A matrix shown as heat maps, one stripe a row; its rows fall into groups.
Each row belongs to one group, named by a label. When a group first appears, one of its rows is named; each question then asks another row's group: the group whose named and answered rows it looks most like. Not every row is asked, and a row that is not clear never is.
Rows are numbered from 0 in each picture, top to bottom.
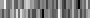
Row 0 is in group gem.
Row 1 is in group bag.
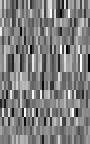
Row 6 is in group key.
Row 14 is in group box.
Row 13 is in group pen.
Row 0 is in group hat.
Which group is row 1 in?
hat
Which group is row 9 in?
bag
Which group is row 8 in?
bag
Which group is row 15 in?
bag
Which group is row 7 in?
key
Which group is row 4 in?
pen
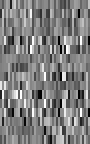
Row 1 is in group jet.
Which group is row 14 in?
pen
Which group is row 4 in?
key
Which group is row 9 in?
gem
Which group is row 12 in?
key
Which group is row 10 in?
jet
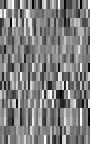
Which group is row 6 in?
pen
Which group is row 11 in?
box
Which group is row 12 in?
key
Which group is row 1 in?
gem
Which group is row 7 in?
key
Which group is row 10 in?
hat
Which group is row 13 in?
key
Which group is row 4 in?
key
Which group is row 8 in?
bag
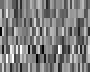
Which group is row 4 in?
box
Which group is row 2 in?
box
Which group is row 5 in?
bag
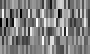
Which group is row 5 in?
hat
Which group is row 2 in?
jet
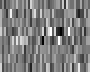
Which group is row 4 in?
bag
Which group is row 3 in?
hat
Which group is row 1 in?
box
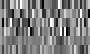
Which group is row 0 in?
bag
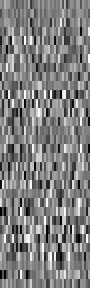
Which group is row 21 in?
hat
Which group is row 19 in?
pen
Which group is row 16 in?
key
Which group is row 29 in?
hat
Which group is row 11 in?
pen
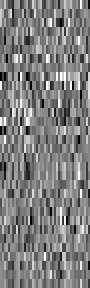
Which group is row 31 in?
key
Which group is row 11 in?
bag
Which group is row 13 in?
gem
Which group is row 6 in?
jet
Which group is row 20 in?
box
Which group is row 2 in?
hat
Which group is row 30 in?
hat
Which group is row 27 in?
pen
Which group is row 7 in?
key
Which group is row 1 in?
box
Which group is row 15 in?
gem
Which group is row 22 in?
jet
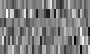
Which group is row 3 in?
key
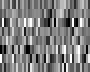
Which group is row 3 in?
pen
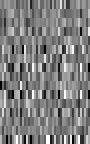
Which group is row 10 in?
key
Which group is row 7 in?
key
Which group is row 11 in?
gem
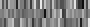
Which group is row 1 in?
pen
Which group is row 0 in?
box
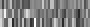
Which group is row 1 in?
gem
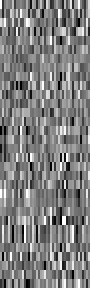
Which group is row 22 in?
gem
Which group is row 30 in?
pen
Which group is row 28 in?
bag
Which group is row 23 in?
hat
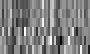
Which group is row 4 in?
hat
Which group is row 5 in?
key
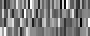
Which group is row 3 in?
gem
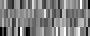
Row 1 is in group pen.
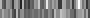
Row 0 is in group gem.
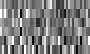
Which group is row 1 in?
gem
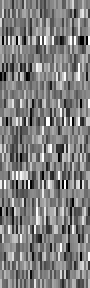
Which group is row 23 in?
jet
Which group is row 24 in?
jet
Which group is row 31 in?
box
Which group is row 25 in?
box
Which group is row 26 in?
jet
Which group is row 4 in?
box
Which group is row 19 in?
bag
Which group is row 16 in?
hat
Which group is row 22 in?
pen
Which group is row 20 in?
hat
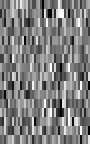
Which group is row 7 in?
hat
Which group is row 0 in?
bag
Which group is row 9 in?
key
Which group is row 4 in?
pen
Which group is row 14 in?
key
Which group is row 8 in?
box
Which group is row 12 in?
hat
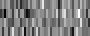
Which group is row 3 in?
pen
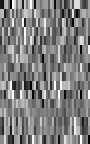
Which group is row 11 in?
bag
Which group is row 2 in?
pen
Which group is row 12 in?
gem
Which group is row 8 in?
pen
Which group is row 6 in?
bag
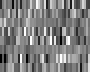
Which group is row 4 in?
hat
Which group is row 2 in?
gem
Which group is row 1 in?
box
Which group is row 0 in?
jet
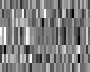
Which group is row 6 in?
jet
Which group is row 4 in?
gem
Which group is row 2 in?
bag
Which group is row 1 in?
pen
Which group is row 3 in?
gem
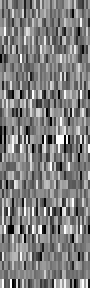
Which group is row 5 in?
box
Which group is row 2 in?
key
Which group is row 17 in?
jet
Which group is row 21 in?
bag
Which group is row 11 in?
jet
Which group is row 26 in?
pen
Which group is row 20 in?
jet
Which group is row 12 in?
jet
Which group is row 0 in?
box
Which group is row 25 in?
key
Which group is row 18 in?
hat
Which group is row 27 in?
bag
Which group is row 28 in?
jet
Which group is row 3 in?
gem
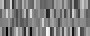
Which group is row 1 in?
jet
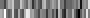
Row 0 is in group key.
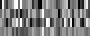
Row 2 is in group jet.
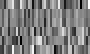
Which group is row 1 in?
pen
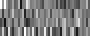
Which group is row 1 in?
pen
